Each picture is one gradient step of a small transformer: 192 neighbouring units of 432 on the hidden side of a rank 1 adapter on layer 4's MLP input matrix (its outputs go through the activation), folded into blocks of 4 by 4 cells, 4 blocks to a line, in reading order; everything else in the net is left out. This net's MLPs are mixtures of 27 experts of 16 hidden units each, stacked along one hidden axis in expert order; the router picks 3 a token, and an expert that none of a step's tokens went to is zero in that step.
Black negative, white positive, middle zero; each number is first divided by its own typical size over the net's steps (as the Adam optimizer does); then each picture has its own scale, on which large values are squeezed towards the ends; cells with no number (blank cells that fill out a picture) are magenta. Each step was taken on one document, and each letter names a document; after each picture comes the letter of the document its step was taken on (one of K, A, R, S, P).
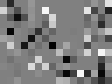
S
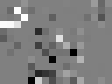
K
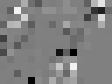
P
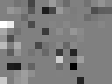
P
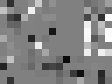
S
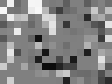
S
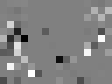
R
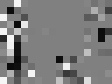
R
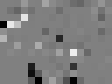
K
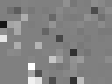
K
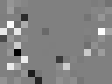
R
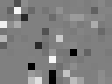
K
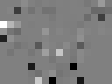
K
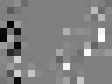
R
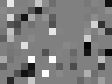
S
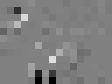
K
